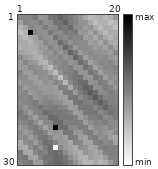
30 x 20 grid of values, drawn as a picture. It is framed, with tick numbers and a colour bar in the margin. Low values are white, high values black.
Ninth with the lowest average: top right. Grain: diagonal, down to the right. Histogram: heavy tails on both sides. Lone odd cells: 3, 2 higher and 1 lower than their neighbours.
